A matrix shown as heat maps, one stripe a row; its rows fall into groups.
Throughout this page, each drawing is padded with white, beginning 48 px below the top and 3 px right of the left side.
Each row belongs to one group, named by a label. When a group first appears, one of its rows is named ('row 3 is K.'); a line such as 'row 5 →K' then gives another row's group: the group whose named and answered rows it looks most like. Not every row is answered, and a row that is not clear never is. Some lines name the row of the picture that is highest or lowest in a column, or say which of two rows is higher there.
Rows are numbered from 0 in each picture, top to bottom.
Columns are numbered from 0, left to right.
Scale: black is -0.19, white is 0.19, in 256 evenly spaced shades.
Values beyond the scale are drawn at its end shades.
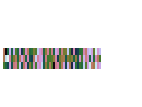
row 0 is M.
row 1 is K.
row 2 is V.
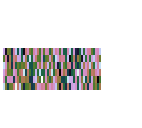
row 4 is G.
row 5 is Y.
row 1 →V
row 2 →M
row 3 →K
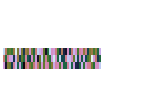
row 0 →Y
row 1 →G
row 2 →M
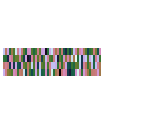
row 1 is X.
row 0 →Y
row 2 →K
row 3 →K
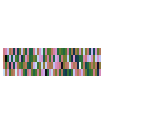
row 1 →M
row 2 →G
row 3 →Y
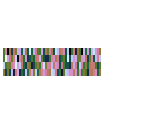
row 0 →V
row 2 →Y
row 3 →G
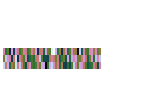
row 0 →G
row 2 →Y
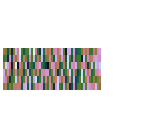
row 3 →M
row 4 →V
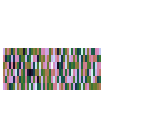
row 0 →M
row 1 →G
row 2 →K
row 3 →X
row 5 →V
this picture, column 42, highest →5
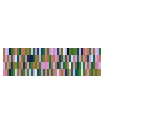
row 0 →K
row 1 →X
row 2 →M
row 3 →V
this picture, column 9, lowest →3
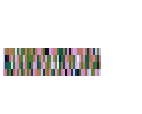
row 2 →G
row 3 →V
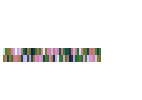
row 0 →Y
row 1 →V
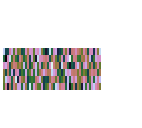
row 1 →M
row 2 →K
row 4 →X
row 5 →V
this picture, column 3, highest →1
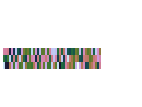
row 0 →K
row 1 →M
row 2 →G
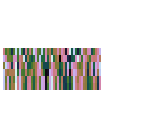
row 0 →V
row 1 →K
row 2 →X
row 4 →Y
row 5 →Y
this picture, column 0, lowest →2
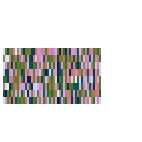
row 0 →Y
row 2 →M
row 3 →X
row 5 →K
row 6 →V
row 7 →M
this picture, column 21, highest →4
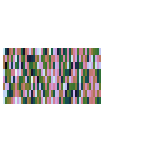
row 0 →Y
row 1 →X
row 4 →G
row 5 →K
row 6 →V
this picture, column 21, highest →4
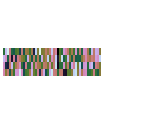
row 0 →K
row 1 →M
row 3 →Y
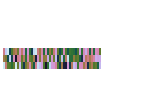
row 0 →K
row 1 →M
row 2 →Y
